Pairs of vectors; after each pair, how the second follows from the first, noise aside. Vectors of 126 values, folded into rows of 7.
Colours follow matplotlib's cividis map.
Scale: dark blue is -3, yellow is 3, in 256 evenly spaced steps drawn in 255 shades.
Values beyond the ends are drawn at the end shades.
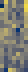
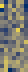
negated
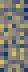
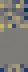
partly zeroed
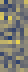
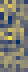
negated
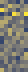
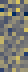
negated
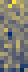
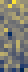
copied
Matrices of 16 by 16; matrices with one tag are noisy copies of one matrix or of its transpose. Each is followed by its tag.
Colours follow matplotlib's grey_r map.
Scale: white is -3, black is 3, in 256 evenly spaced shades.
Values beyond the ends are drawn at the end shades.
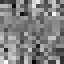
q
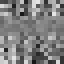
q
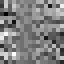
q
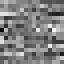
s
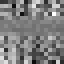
q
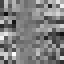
q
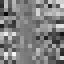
q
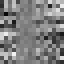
q
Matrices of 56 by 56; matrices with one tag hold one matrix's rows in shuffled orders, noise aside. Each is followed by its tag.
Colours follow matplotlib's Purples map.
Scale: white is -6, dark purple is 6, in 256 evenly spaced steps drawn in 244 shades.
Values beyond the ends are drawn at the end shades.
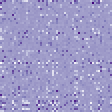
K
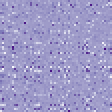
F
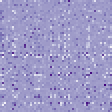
F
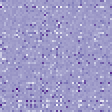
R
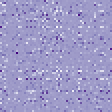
R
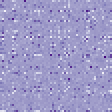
F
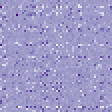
R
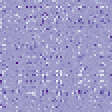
R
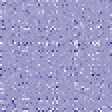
K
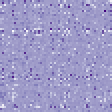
F
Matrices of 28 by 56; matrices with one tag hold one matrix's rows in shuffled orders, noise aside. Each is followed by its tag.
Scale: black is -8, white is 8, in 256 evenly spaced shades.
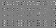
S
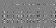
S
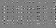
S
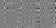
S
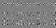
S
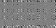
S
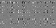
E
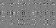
E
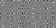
E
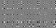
S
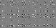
E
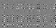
S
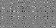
E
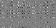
E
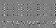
S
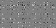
E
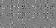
E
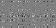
E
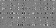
E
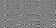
S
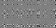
S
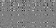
E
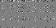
E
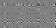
S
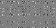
E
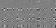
S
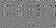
S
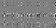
S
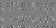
E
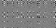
S
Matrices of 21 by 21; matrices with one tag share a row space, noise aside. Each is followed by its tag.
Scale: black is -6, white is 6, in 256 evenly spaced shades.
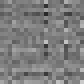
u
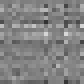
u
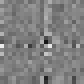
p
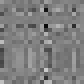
p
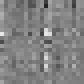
p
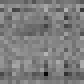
u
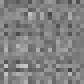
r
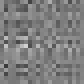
r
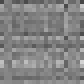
u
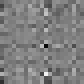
p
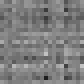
u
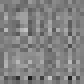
r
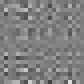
r
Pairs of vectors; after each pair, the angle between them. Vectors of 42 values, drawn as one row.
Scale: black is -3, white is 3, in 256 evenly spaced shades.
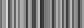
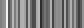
nearly parallel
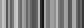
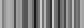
orthogonal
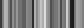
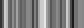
nearly parallel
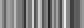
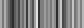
partly opposed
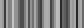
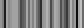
nearly parallel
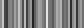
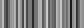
nearly parallel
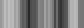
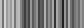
partly aligned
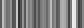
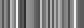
partly aligned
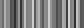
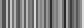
partly opposed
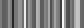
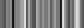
nearly parallel
